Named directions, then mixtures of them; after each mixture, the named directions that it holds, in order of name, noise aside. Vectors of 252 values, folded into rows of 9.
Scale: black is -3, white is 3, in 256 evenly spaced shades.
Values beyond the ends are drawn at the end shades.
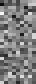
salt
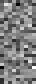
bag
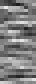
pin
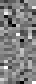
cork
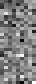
bag, cork, salt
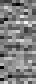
bag, pin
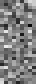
bag, cork, salt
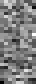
bag, cork, pin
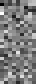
salt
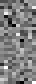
cork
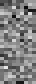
cork, salt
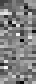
cork, salt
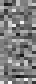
bag, cork, pin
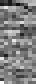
pin, salt
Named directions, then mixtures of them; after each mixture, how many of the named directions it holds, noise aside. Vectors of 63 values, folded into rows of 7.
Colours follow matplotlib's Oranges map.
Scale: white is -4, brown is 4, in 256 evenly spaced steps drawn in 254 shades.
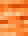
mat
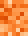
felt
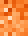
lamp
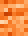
two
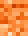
two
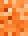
one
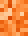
three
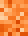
one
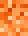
two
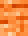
two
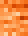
two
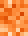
one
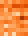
two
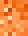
one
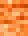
three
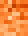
three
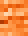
two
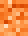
three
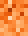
two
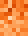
two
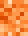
one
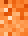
one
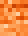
three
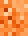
one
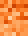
three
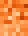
three
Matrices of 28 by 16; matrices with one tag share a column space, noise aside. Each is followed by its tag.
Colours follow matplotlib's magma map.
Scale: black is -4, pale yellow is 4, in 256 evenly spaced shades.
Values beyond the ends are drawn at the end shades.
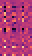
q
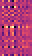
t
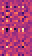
q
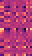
q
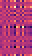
t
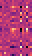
q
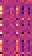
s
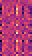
s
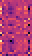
s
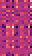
t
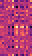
t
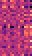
t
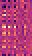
t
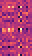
q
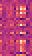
s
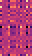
t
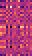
t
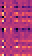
q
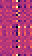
t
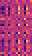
s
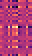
t
